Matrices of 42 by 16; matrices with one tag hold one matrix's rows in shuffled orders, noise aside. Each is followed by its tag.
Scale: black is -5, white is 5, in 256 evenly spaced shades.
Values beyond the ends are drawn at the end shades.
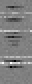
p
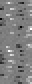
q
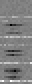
p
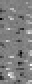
q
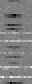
p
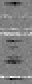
p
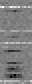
p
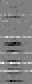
p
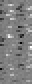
q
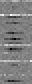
p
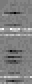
p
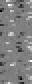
q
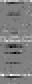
p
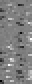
q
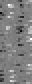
q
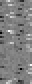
q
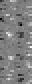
q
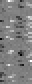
q
